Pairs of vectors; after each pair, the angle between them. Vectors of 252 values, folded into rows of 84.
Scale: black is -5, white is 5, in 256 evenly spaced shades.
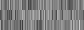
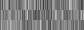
partly opposed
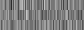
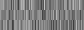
partly aligned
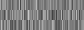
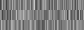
orthogonal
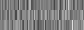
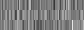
nearly parallel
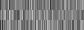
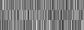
partly aligned
